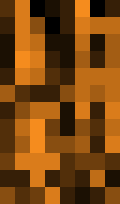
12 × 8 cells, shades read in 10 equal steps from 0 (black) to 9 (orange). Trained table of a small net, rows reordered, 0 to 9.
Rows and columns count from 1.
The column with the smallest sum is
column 5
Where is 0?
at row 1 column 3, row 1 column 7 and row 2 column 4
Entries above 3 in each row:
2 5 4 4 5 5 5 5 6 6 2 4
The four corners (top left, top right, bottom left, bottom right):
3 2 5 5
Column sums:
34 75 74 43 28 70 43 67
